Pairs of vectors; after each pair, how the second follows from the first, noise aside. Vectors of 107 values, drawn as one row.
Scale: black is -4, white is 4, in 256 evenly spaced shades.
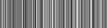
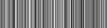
reversed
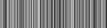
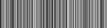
reversed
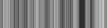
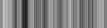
reversed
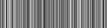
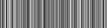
copied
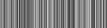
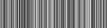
copied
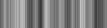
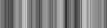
reversed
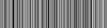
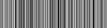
reversed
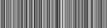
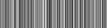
reversed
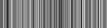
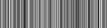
wrapped around
